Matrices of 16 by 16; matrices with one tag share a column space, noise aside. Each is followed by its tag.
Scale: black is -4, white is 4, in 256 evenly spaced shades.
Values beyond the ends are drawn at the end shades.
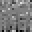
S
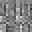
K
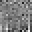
S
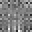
S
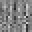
K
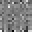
S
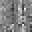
K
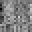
K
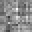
K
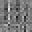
K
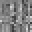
K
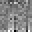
S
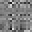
S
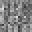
K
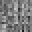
K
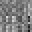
K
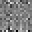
S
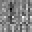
K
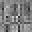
K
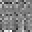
S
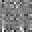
S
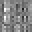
K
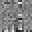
S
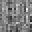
K
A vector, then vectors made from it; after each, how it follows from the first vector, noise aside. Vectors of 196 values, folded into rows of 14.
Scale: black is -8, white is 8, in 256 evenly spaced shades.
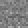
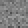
negated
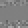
partly zeroed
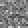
scaled up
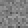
negated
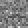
scaled up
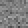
negated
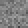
negated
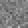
sign-scrambled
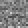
scaled up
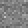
wrapped around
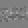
partly zeroed
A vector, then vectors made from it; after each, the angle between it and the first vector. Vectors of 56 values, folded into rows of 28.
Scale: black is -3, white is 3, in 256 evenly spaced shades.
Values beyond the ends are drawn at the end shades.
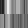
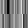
partly opposed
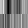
nearly opposite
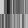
nearly opposite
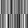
orthogonal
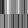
nearly parallel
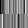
partly aligned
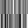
orthogonal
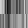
nearly opposite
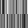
partly aligned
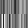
orthogonal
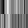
nearly parallel
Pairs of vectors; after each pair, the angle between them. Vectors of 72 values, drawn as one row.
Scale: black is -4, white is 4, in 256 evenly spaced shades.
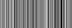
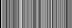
orthogonal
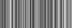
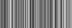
nearly parallel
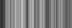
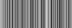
partly opposed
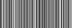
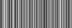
partly aligned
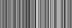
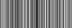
partly opposed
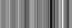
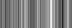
nearly opposite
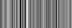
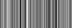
nearly parallel
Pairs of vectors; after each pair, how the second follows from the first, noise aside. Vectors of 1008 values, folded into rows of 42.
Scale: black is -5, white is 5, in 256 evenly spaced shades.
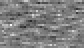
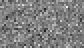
shuffled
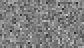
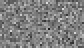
negated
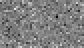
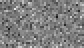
copied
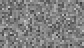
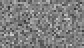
sign-scrambled
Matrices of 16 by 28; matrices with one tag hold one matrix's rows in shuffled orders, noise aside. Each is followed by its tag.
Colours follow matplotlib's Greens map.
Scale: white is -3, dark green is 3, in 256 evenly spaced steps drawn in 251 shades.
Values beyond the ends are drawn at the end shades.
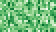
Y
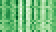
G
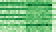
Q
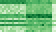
Q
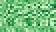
Y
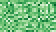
Y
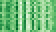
G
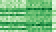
Q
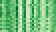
G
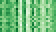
G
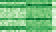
Q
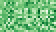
Y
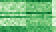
Q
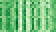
G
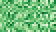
Y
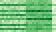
Q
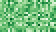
Y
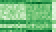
Q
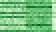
Q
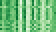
G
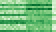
Q
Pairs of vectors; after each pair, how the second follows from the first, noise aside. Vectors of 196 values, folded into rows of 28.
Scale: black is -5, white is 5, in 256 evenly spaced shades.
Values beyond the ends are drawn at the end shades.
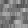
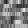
scaled up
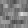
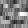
scaled up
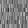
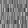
copied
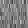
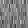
copied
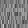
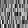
scaled up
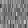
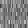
copied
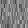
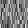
scaled up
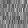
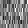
scaled up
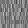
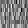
scaled up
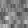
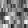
scaled up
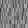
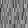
copied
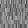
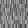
copied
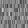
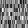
scaled up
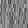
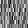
scaled up
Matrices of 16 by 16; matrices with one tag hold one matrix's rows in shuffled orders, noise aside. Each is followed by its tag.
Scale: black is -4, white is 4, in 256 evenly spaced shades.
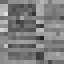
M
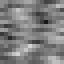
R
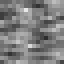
R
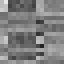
M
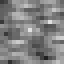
R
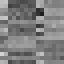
M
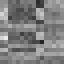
M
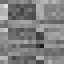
M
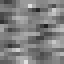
R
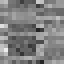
M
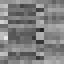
M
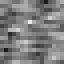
R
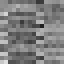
M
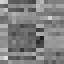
M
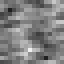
R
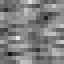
R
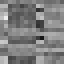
M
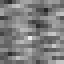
R
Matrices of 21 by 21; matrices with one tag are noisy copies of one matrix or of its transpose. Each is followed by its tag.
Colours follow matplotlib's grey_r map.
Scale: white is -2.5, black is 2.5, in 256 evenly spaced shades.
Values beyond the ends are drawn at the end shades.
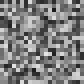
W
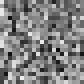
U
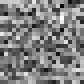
U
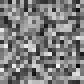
W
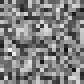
W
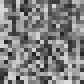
U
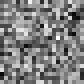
W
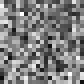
U
